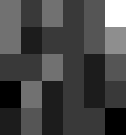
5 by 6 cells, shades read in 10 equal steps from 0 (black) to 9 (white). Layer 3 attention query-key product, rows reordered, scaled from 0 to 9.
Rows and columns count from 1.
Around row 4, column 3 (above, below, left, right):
4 1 4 2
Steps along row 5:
up down up same down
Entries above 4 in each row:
1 1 0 0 0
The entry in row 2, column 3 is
2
